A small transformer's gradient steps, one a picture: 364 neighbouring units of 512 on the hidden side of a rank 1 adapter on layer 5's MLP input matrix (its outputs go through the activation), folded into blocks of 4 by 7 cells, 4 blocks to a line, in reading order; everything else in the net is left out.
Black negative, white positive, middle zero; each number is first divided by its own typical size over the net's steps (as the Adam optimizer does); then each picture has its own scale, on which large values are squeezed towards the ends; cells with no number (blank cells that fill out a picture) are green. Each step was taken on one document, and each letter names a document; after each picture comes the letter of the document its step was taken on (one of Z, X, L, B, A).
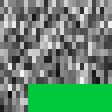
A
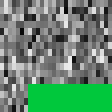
A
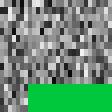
A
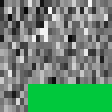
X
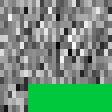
X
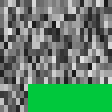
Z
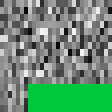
X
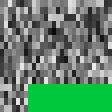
Z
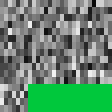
Z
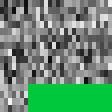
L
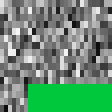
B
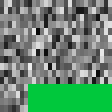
A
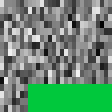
B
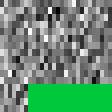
X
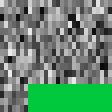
B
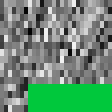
X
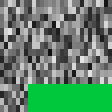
Z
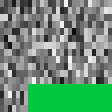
A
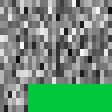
X
